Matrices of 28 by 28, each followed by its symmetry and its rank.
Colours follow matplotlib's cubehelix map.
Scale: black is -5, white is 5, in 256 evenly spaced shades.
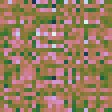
neither, rank five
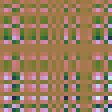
neither, rank one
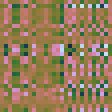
neither, rank two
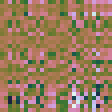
neither, rank three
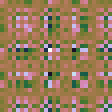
symmetric, rank two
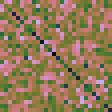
symmetric, full rank
